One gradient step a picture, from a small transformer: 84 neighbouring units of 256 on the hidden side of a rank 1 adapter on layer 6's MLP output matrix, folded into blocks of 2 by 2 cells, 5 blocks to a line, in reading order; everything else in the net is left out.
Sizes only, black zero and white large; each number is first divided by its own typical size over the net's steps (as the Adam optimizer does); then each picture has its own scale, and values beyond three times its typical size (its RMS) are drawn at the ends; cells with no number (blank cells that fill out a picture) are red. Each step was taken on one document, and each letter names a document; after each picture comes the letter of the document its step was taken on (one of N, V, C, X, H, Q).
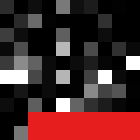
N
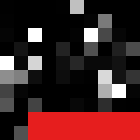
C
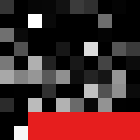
N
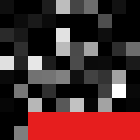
N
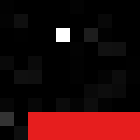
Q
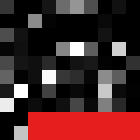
N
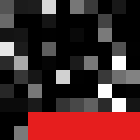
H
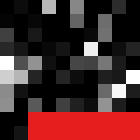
C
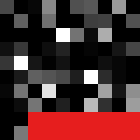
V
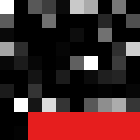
V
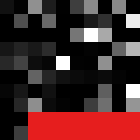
V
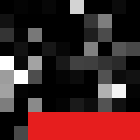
C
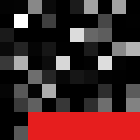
V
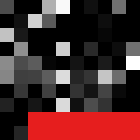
N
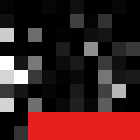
C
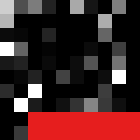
H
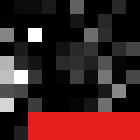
C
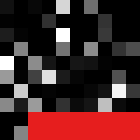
N
